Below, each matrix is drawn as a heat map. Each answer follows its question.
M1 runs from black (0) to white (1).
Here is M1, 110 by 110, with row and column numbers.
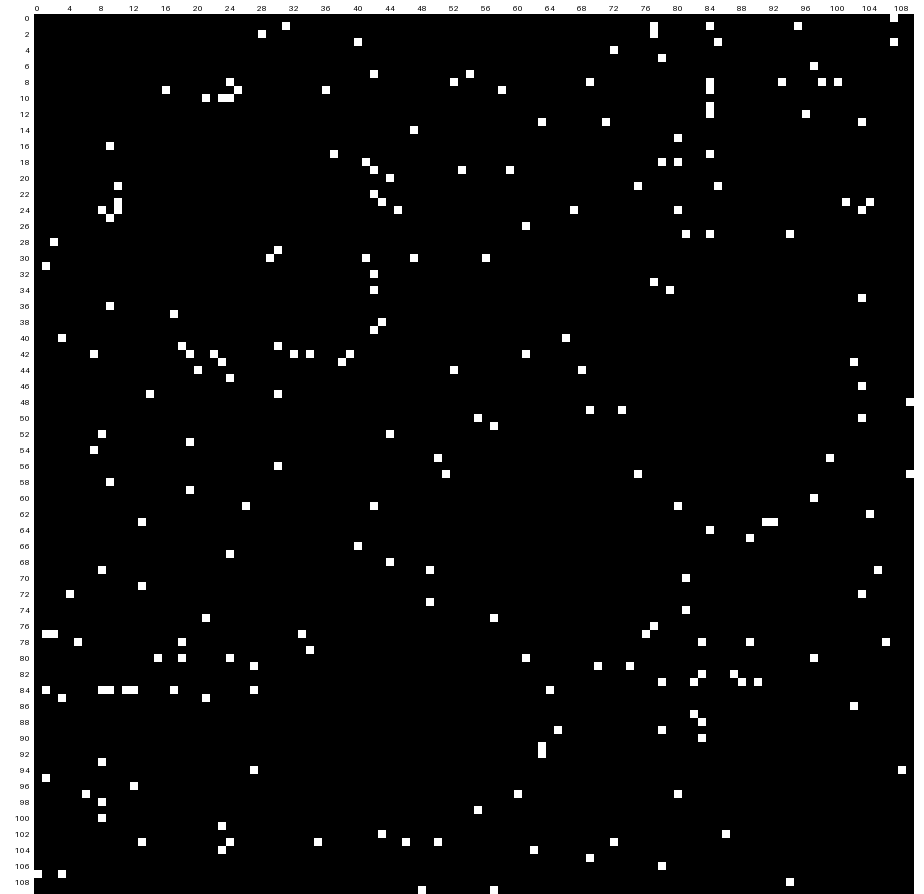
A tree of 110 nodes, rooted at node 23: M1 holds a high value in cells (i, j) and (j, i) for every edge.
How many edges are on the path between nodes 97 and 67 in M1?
3
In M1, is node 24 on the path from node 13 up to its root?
yes
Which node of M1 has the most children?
84
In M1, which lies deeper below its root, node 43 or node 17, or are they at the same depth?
node 17
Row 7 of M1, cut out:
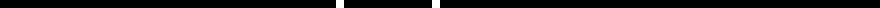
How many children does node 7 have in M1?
1
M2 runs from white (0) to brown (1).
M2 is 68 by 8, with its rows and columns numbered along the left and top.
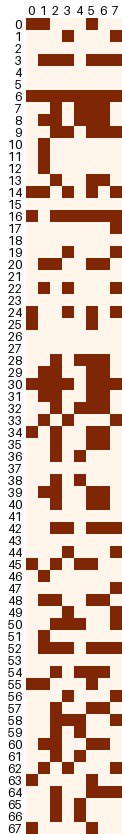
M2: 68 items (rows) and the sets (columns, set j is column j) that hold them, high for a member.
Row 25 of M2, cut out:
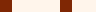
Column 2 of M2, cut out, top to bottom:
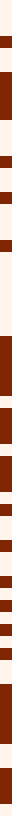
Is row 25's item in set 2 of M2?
no
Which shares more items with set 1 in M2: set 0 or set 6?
set 6
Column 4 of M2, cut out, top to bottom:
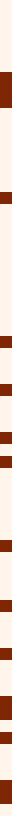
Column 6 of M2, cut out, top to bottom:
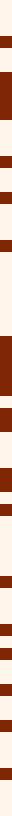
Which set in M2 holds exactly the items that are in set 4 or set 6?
2
